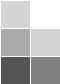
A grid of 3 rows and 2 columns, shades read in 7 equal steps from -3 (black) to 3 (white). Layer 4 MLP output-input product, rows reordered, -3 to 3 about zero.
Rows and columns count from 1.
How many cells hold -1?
1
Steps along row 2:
up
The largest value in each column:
2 3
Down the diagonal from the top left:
2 2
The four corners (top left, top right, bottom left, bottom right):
2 3 -1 0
